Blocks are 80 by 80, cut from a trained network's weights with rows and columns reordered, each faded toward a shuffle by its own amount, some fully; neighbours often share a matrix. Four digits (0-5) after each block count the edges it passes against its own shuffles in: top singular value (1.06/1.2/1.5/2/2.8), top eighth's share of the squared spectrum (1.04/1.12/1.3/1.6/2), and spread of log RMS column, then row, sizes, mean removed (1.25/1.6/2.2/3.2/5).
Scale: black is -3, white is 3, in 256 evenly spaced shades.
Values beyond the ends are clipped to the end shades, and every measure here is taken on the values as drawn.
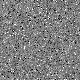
0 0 0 0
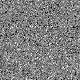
2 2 1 1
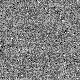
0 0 0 0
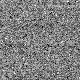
1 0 0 0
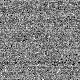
2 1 0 0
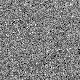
0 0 0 0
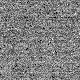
2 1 0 0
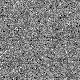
0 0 0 0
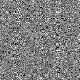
3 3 2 2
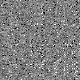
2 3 2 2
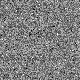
0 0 0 0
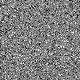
2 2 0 0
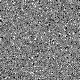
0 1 0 0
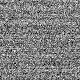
3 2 0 0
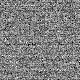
2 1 0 0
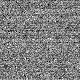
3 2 0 0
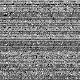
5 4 2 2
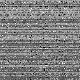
5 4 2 2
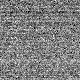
3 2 0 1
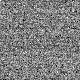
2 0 0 0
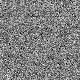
1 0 0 0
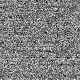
2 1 0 0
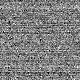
3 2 0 1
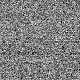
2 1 0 0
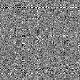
4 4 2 2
